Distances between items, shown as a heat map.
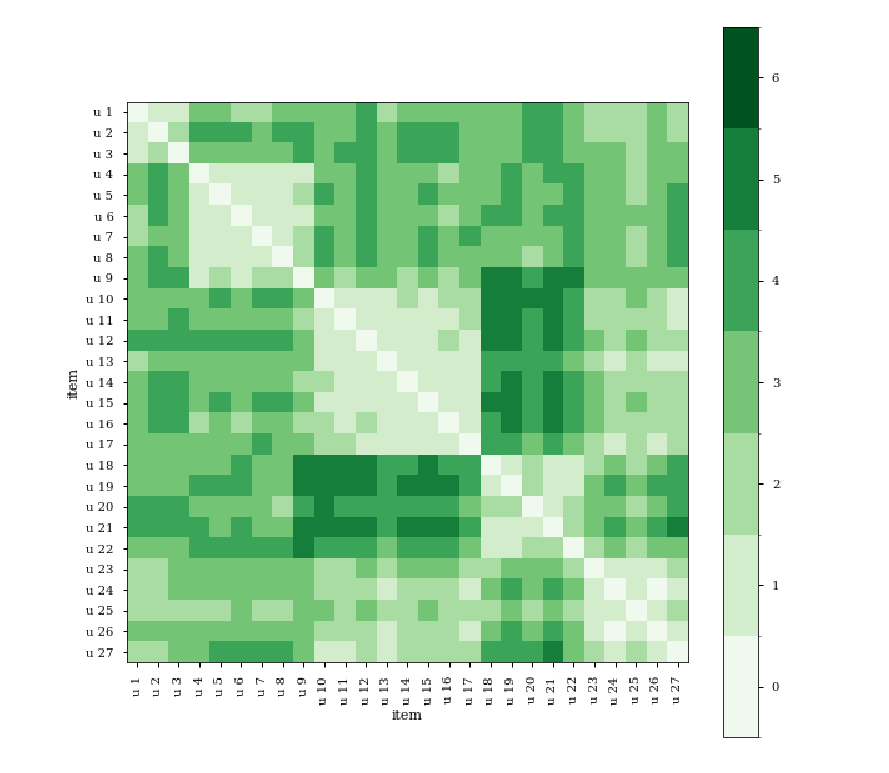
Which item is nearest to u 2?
u 1
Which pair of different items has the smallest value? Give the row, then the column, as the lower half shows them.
u 26, u 24
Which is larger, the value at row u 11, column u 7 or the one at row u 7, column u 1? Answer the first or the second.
the first
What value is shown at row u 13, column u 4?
3
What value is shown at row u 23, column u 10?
2
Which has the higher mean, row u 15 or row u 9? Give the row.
u 9
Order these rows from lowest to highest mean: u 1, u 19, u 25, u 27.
u 25, u 27, u 1, u 19
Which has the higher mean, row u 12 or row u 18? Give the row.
u 18
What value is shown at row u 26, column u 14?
2
